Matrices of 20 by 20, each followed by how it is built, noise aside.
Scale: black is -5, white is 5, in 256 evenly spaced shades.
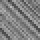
Toeplitz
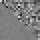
upper triangular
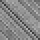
Toeplitz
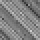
Toeplitz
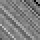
Toeplitz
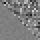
upper triangular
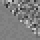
upper triangular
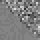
upper triangular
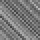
Toeplitz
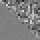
upper triangular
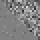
upper triangular
